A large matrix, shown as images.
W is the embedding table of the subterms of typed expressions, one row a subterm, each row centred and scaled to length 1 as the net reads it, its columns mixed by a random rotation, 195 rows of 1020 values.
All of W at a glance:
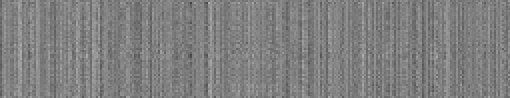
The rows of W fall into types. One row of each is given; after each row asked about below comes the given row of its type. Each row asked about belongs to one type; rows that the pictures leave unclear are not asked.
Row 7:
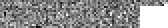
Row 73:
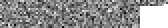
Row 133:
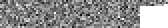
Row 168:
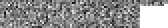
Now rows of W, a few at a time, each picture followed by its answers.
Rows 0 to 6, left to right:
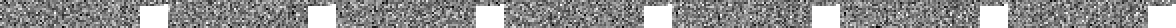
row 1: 73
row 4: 168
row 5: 7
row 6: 7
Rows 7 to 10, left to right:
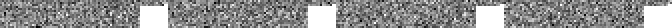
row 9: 73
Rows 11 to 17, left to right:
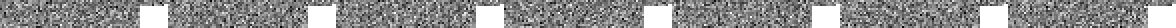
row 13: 7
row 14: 133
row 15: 7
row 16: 73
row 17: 7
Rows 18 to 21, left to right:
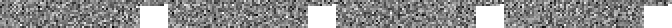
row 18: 7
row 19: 133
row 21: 168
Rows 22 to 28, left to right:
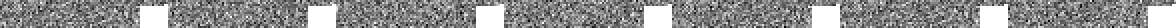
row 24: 73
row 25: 73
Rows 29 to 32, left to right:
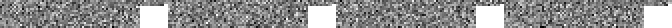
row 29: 7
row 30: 73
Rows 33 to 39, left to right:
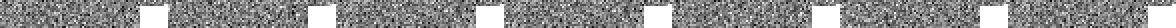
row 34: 73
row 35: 73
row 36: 73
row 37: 7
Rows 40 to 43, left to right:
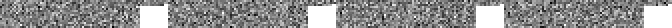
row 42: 168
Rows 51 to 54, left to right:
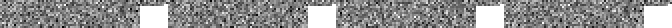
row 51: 73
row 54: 73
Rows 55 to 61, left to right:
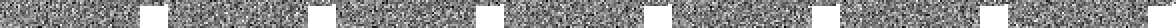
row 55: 168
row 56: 7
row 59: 7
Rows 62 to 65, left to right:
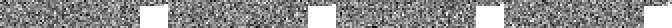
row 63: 73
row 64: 7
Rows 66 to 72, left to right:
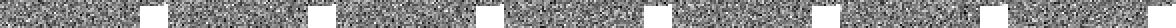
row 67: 73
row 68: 73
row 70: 133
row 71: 73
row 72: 133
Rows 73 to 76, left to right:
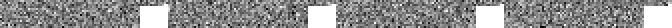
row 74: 73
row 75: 73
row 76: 7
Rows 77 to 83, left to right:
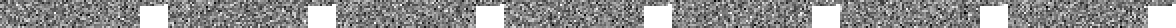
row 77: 133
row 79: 73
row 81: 7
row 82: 73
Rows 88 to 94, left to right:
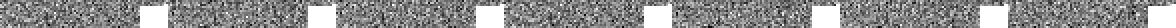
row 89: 7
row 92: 7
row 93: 168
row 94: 73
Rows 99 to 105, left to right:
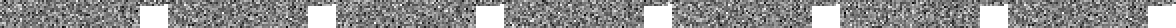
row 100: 133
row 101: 73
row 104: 168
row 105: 133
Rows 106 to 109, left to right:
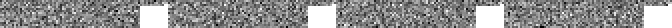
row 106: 168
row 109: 7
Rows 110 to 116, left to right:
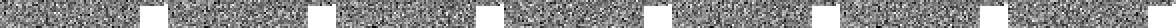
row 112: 7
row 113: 133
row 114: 168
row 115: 7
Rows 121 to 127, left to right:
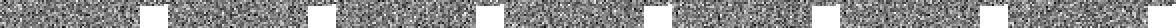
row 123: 7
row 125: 168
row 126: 133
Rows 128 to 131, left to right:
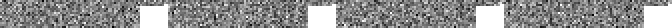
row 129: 168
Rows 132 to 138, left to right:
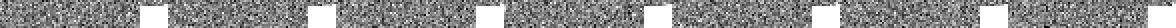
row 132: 7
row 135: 73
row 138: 7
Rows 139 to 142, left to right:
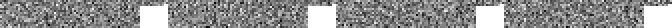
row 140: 168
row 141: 73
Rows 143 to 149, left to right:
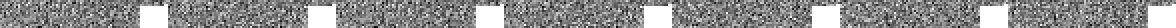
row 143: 168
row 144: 7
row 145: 168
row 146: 7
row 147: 133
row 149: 168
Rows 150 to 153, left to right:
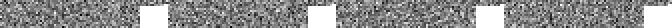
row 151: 73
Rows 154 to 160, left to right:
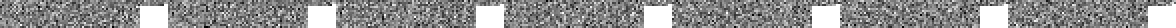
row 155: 7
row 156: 168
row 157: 7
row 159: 73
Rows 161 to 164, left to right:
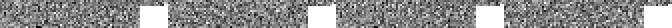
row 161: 7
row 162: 73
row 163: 168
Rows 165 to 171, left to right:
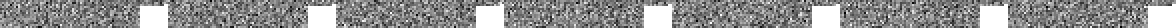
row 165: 168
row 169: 73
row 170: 168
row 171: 7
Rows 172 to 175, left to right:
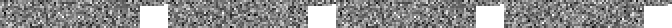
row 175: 73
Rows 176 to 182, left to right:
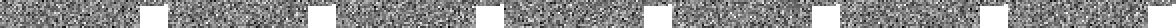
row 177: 73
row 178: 7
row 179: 133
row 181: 73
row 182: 7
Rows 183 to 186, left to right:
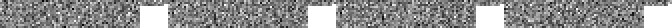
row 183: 7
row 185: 168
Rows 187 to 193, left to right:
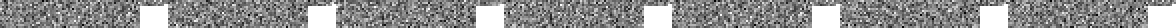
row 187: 7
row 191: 7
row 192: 73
